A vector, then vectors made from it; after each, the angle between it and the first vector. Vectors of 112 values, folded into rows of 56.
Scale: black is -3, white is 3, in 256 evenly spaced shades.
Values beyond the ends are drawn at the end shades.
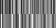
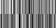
nearly opposite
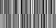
partly aligned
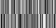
partly opposed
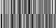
nearly opposite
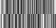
orthogonal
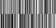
partly opposed
